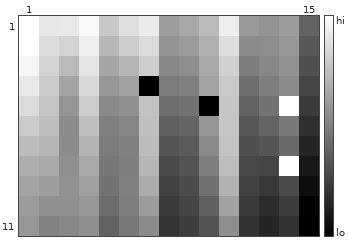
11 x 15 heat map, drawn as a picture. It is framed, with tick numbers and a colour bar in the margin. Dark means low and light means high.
Grain: streaks running down. Slope: up to the top left. Calmest part: bottom left. Ninth with the highest average: top left. Lone odd cells: 4, 2 higher and 2 lower than their neighbours. Mirror symmetry: none. Ninth with the lowest average: bottom right.
